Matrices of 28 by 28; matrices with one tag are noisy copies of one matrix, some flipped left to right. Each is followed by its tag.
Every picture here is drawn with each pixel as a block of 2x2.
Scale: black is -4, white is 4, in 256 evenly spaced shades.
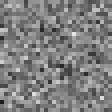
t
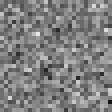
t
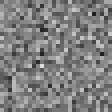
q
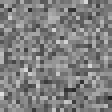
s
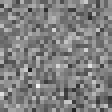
s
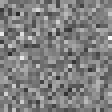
q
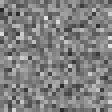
q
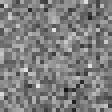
s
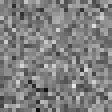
s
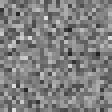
q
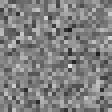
q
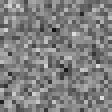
t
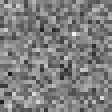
t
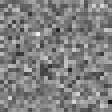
t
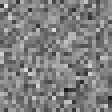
s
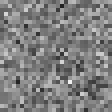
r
